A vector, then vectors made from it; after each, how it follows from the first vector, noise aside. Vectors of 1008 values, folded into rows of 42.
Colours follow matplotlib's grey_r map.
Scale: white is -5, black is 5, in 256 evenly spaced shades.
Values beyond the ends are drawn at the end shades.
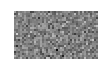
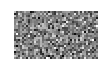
scaled up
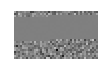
partly zeroed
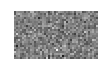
sign-scrambled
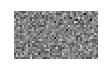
wrapped around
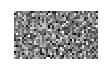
scaled up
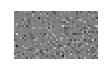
partly zeroed
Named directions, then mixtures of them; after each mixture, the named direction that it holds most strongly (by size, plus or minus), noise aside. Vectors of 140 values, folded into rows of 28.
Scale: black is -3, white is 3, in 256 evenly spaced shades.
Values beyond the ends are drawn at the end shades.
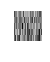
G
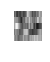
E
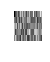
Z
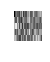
Z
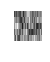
E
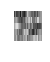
E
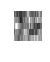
E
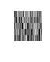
G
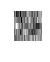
E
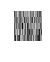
G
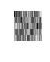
Z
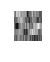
E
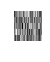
G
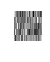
Z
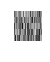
G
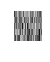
G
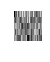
Z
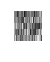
G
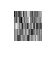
E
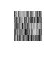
G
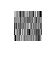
Z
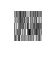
E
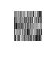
G
